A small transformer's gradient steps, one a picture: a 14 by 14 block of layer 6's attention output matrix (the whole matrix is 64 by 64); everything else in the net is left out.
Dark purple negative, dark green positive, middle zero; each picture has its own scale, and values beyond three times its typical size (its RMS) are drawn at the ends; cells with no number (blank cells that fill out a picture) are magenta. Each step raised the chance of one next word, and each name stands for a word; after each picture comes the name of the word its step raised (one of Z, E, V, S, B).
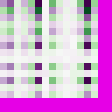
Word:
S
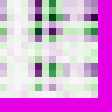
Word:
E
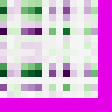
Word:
E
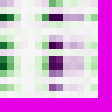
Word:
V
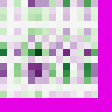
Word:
S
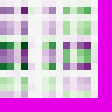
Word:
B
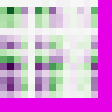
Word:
B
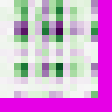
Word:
E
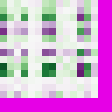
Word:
E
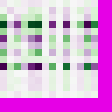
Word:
B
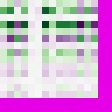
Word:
B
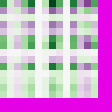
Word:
S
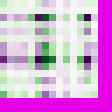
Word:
V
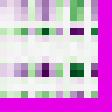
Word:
E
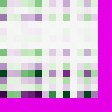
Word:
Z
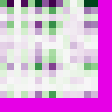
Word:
S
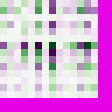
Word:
B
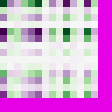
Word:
Z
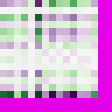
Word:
Z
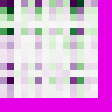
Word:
S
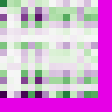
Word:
Z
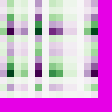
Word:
E
